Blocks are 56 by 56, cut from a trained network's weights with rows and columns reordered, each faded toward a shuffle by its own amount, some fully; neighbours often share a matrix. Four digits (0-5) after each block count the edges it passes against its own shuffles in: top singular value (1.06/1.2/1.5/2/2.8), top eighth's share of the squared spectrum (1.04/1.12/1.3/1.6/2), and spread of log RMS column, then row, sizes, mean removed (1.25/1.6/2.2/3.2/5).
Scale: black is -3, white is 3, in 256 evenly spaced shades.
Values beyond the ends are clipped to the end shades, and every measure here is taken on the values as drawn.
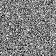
0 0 0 0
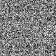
3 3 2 0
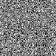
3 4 2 1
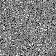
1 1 0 0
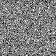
1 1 0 0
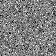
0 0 0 0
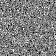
0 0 0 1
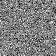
0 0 0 0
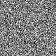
2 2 0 0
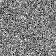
0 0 0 0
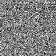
3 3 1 0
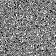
0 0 0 0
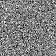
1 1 0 0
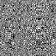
3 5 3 3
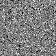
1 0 0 0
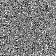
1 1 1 0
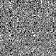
3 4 2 2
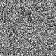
3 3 1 0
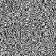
3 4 2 1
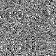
3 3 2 1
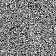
2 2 0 0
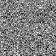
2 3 1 1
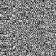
3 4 2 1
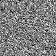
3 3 1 0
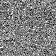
1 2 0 0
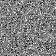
1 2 0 0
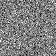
1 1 0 0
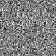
2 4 2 1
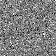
0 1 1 0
